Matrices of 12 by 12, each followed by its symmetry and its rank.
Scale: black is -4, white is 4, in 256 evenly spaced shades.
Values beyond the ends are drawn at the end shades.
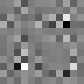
antisymmetric, rank two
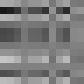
neither, rank one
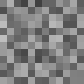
antisymmetric, rank two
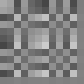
symmetric, rank one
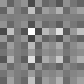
symmetric, rank one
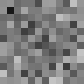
symmetric, full rank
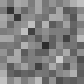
symmetric, full rank
